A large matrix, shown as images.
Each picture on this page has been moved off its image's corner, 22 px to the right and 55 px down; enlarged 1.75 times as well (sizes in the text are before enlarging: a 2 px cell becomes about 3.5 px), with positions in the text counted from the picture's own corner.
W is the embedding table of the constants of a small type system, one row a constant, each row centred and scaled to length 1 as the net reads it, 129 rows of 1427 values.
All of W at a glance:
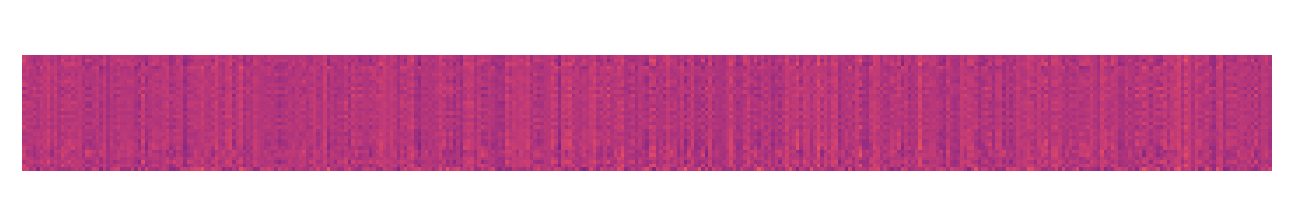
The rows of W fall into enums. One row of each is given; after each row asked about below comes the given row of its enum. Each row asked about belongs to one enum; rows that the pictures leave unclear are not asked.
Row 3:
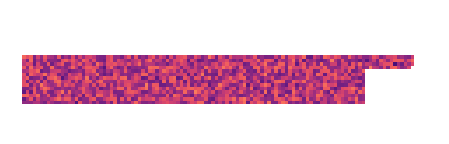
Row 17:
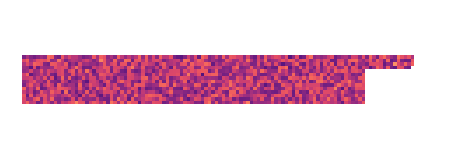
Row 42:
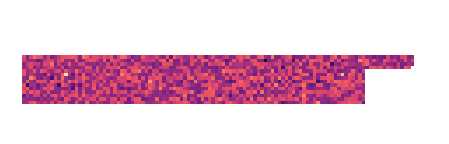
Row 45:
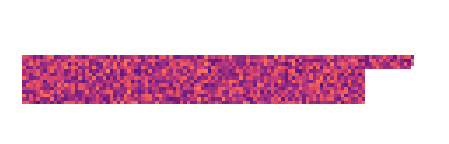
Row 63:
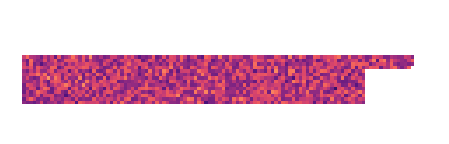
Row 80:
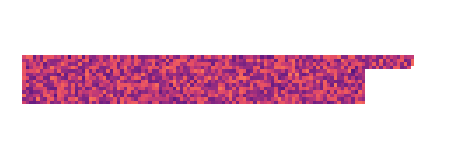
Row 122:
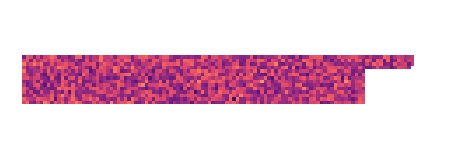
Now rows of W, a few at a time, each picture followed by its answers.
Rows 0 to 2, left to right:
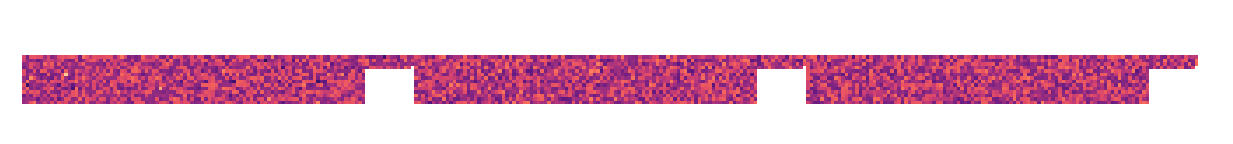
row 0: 42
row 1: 45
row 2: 80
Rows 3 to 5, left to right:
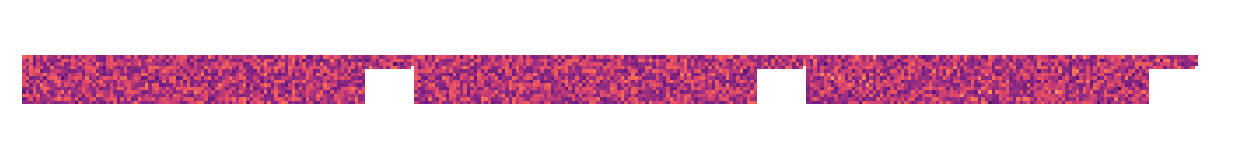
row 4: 80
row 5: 63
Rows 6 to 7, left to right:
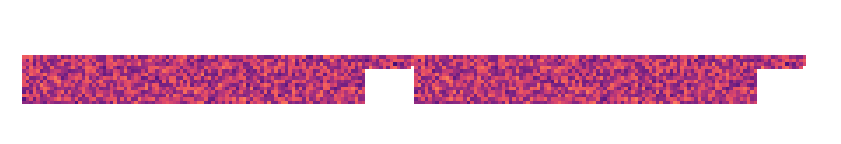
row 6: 3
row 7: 3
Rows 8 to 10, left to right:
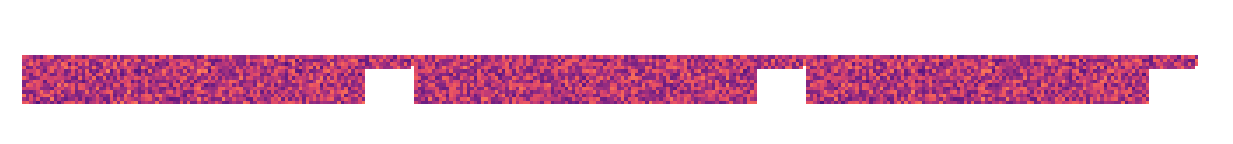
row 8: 45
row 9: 80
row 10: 45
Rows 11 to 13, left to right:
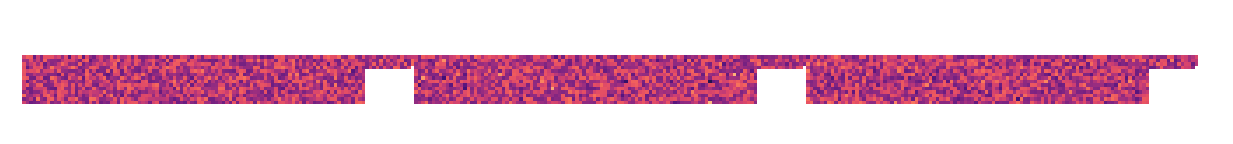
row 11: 80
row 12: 42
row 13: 122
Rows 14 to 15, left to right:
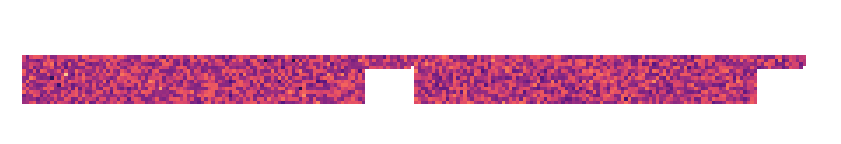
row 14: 42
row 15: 122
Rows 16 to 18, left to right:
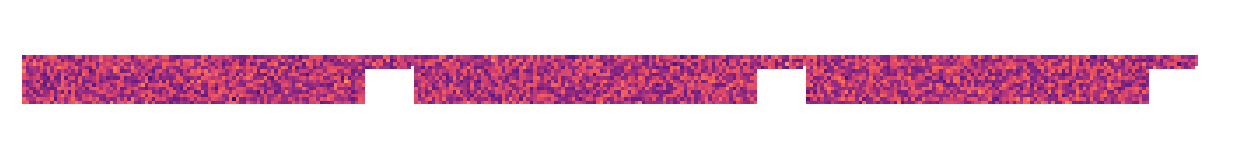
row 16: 122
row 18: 3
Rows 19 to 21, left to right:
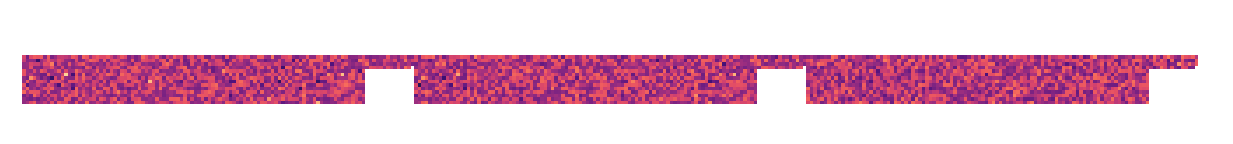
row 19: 42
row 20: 42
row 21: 17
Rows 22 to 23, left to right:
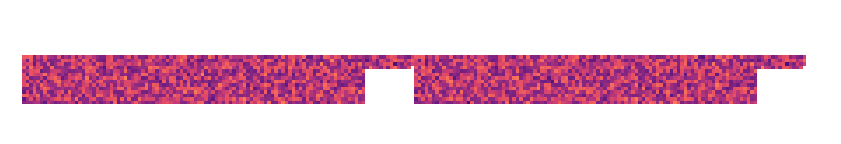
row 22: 3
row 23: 3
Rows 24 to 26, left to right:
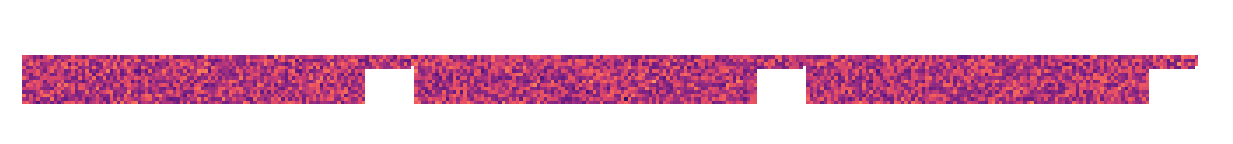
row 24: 45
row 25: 122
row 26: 17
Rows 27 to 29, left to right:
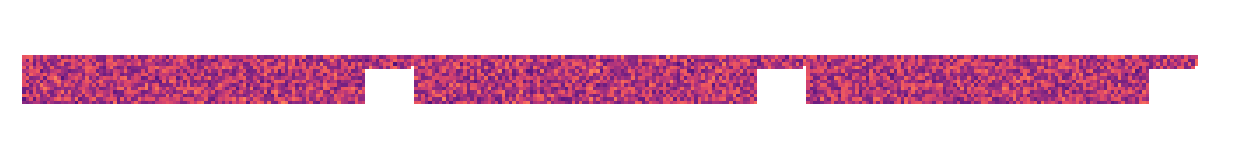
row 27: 3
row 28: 45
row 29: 80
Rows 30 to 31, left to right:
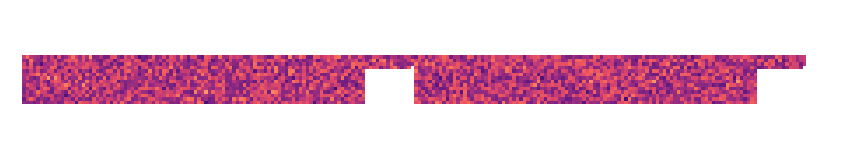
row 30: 63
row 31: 122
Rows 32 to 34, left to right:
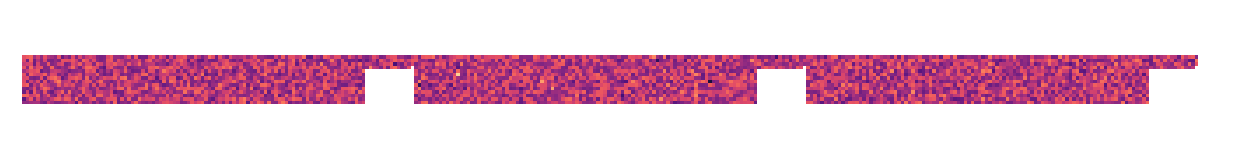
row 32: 3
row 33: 42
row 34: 45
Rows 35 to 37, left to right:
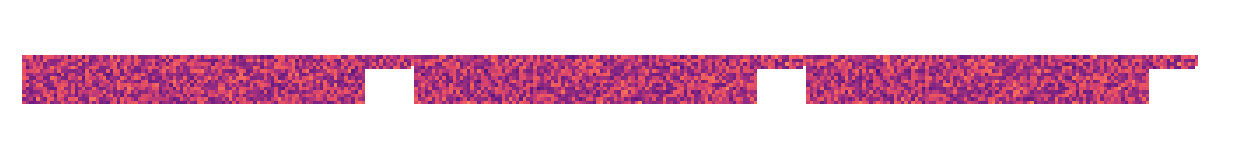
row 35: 80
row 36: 17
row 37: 17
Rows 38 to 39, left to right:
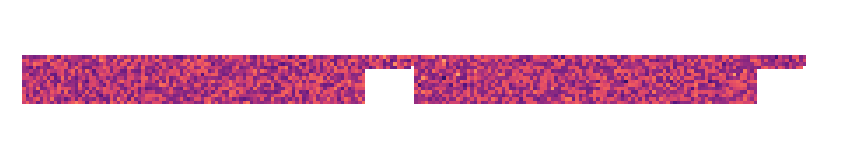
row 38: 17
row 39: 42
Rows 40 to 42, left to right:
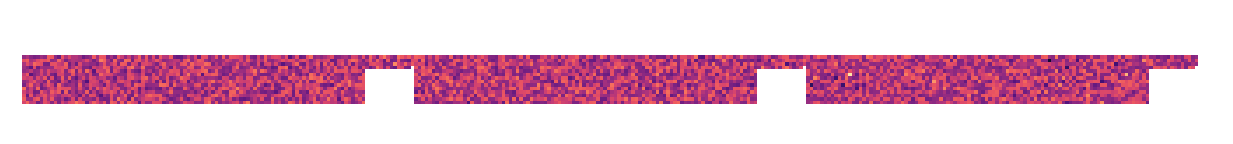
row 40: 17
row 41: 3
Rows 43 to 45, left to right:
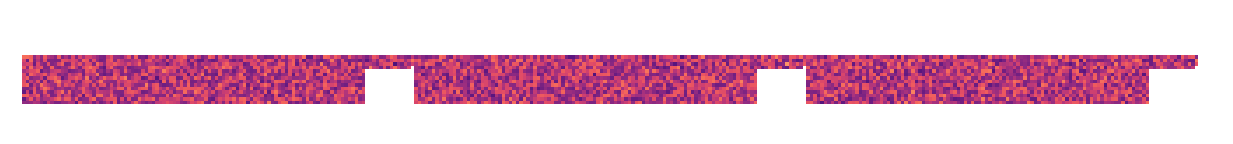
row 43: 3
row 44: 17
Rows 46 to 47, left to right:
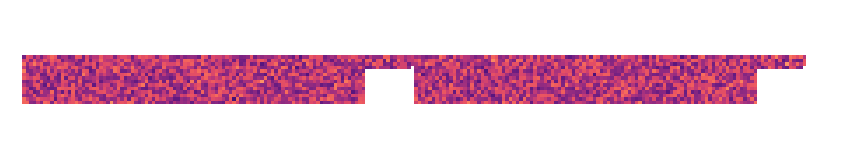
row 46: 122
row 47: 17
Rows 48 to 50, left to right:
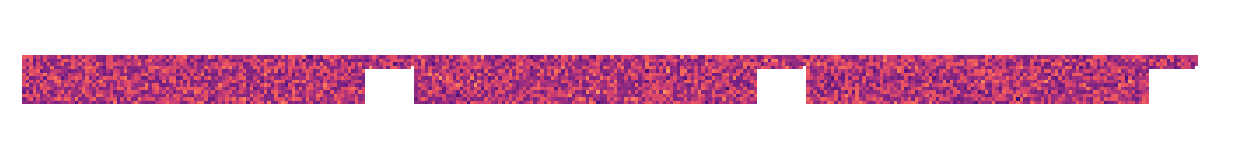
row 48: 3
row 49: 63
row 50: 122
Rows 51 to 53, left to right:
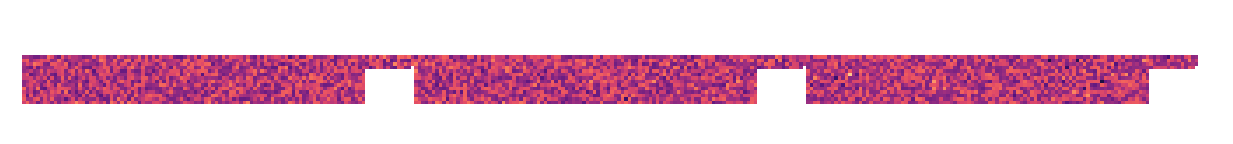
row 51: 17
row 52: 122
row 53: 42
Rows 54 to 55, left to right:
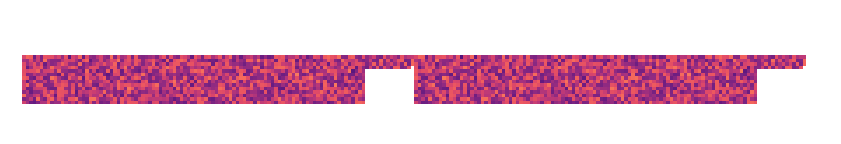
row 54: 80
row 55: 80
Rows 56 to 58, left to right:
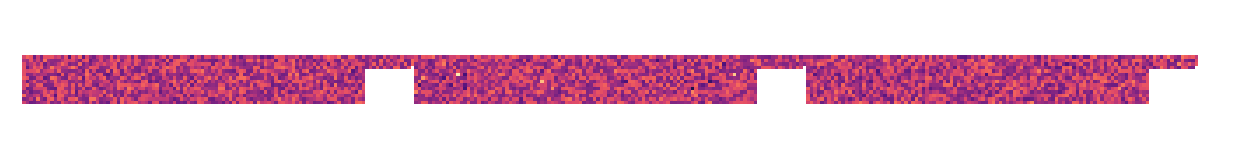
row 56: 80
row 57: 42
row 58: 17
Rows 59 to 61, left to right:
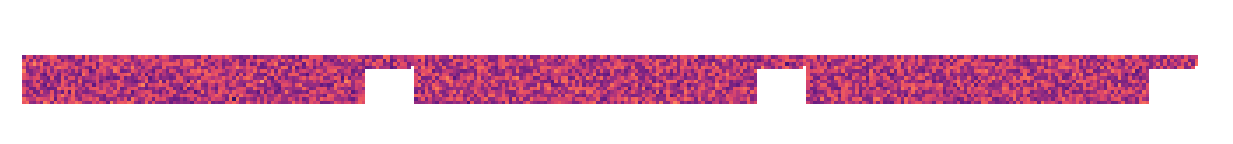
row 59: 122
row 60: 3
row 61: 80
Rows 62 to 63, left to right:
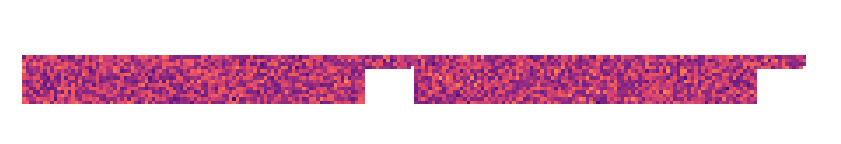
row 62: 122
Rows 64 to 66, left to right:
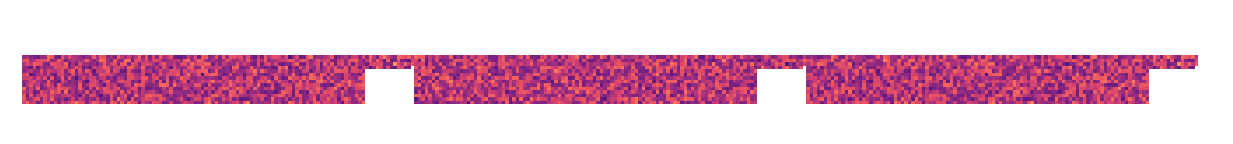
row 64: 17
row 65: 3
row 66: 17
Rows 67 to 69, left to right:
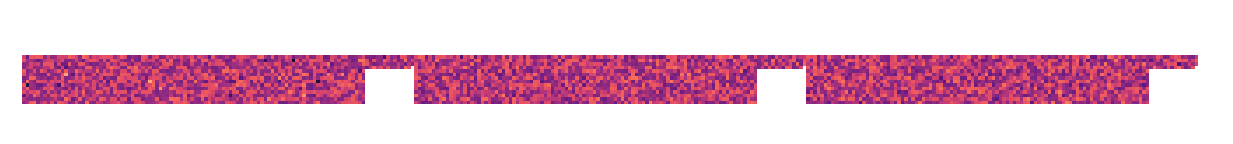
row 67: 42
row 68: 80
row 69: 3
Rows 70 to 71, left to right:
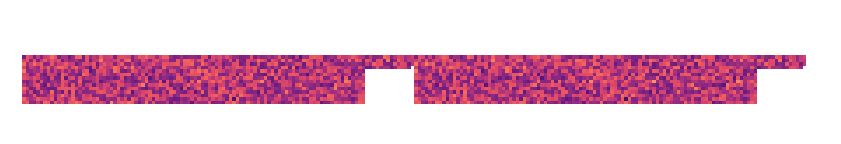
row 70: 122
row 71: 122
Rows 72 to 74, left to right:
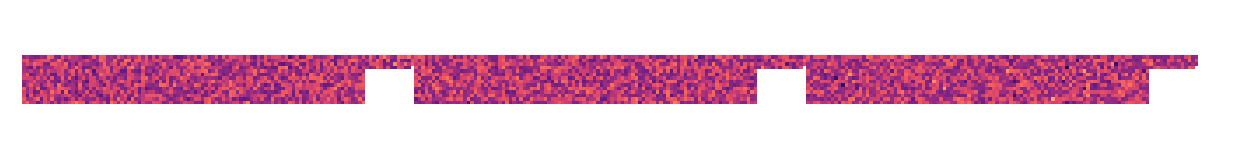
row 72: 17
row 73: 3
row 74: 42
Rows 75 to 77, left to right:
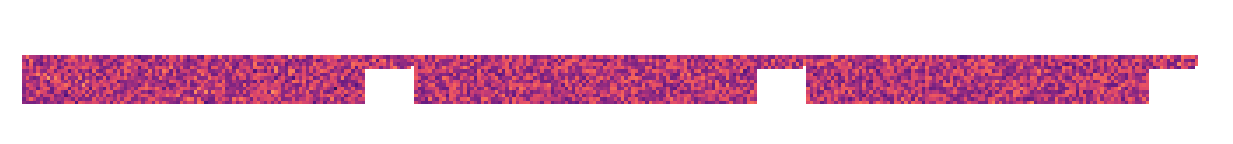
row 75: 63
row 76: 80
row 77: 17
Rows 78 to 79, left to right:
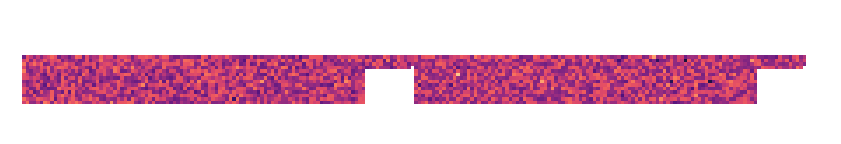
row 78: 122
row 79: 42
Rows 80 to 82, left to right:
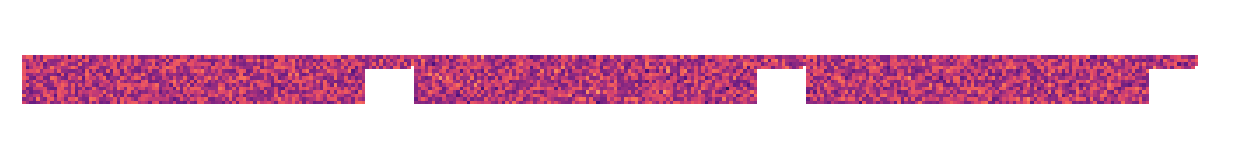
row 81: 63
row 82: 3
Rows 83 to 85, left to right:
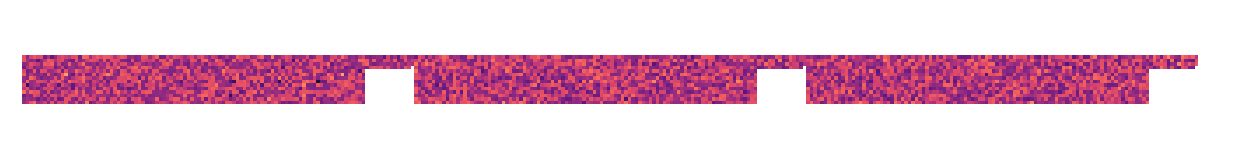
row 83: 42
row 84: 122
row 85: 17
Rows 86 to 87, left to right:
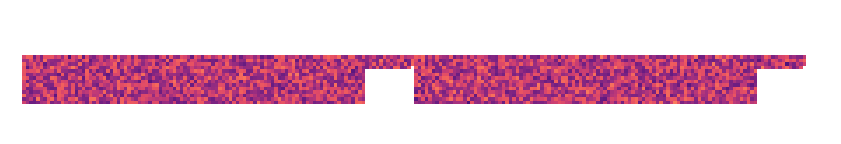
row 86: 80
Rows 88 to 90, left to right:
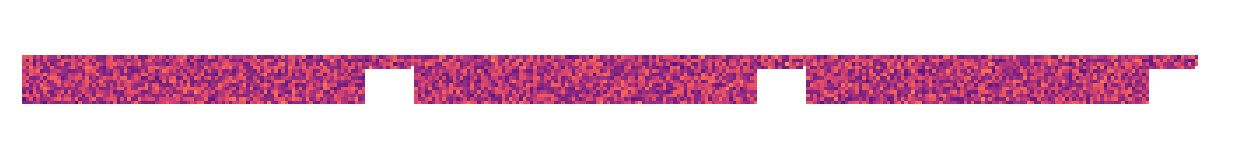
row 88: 3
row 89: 17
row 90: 45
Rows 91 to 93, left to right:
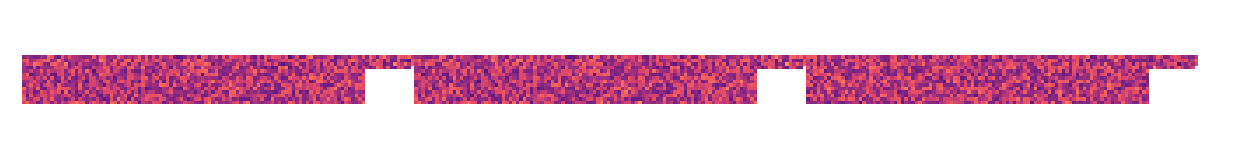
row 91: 17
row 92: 17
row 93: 3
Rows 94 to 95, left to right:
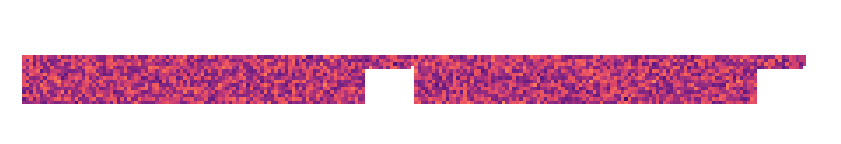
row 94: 3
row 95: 122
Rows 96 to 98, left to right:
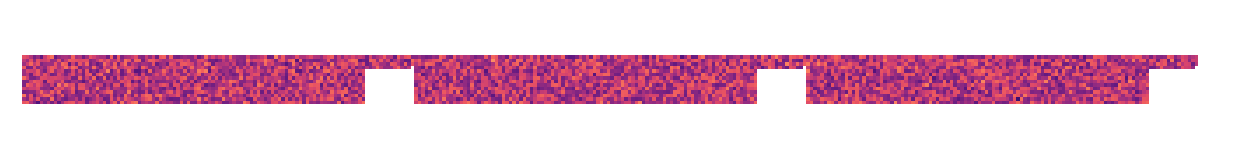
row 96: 45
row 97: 17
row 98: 122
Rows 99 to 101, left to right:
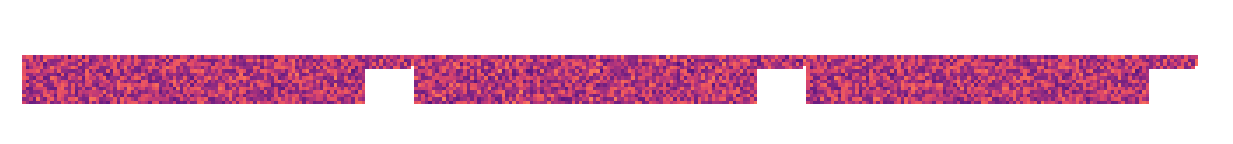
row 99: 80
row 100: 45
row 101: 80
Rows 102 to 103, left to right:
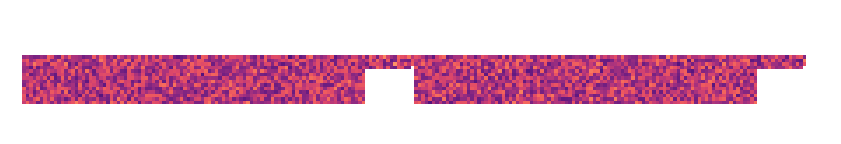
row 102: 17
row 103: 45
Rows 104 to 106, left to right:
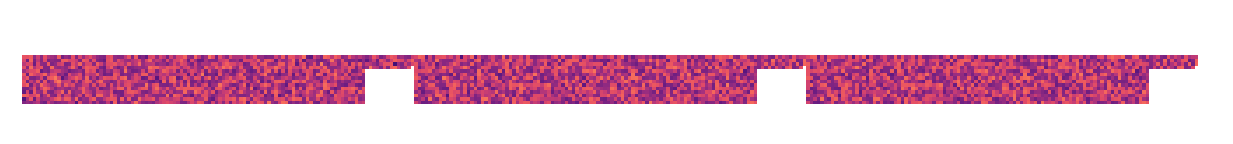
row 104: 3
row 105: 80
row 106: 80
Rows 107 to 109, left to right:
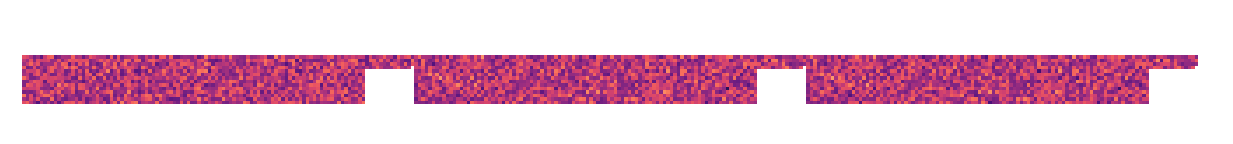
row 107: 45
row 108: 63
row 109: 63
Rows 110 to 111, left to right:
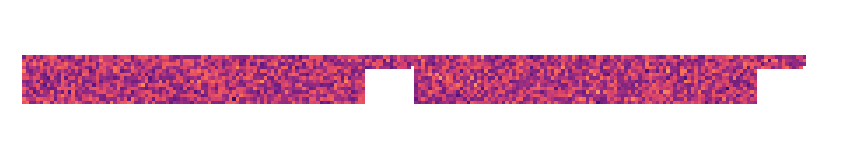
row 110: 122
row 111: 63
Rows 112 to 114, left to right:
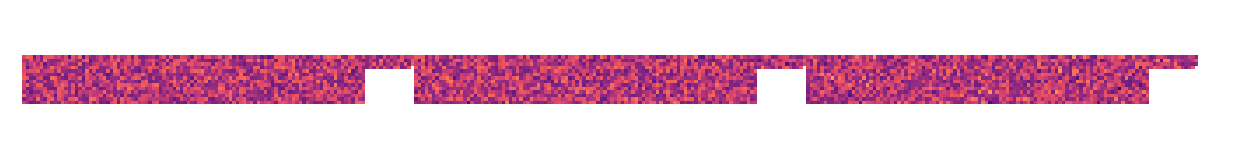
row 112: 80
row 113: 3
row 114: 63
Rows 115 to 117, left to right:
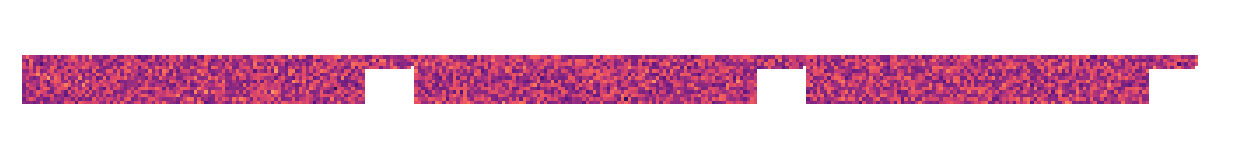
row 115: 63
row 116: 122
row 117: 3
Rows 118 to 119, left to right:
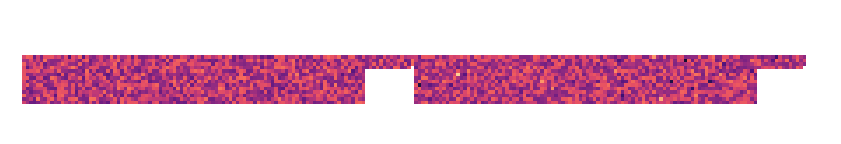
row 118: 80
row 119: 42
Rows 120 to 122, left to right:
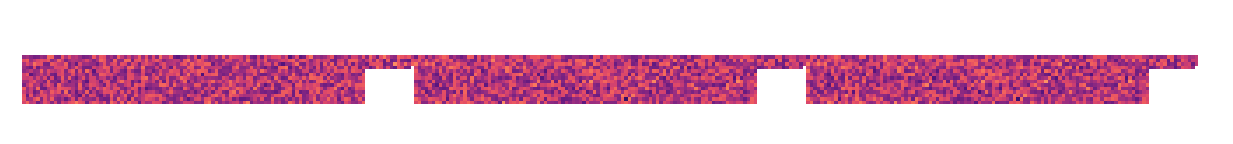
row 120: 17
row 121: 122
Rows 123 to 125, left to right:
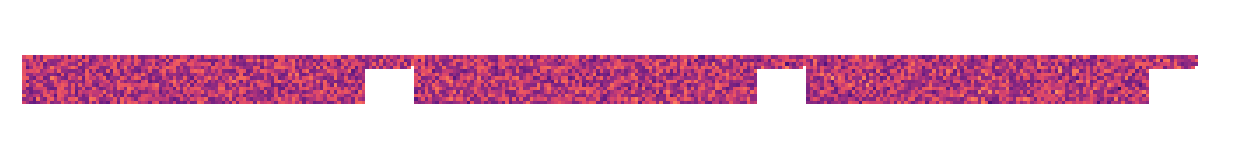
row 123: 80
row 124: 3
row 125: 63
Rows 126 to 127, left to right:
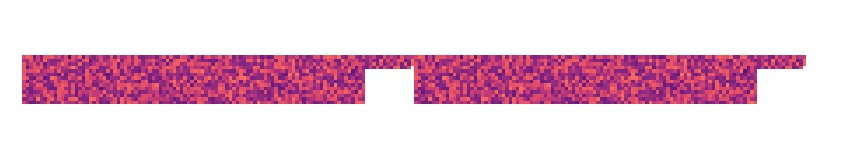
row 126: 80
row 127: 80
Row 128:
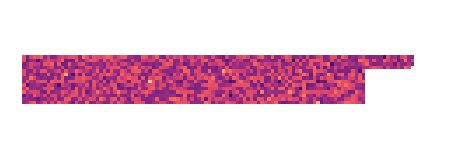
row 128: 42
